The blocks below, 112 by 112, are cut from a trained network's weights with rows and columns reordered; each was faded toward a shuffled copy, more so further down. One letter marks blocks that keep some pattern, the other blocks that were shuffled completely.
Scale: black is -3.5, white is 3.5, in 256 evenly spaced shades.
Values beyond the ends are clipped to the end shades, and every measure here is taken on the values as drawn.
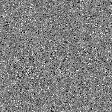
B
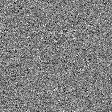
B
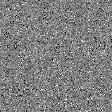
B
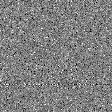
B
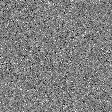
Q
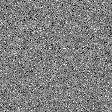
B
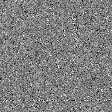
B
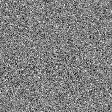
B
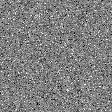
Q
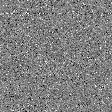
B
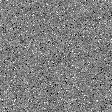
Q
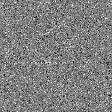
B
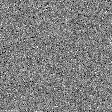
Q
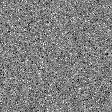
Q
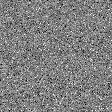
Q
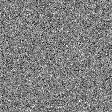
B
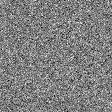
Q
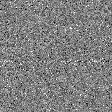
B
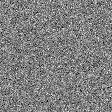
Q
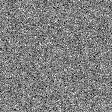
Q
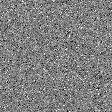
B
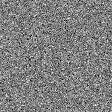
B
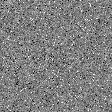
B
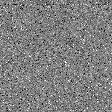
B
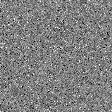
B
